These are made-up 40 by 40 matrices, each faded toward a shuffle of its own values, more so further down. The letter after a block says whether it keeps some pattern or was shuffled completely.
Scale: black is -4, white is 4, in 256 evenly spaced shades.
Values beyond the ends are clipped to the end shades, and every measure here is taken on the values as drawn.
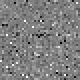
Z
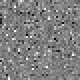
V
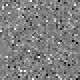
V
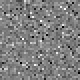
V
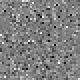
Z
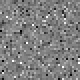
V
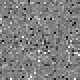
Z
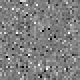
Z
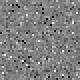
V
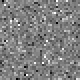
V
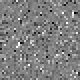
Z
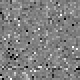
Z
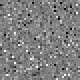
V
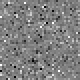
V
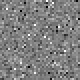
V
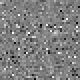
Z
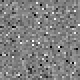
Z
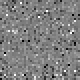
Z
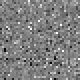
Z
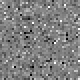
Z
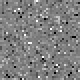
V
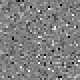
Z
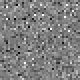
V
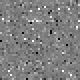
Z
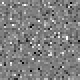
Z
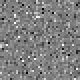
V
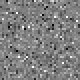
Z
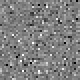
Z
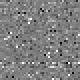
Z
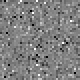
V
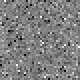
V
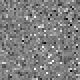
V
